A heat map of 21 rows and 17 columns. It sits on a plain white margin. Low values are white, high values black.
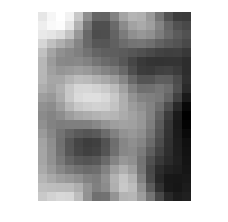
There are no lone odd cells. The ninth with the lowest average is the top left. The texture is blotchy. There is an overall slope up to the right.
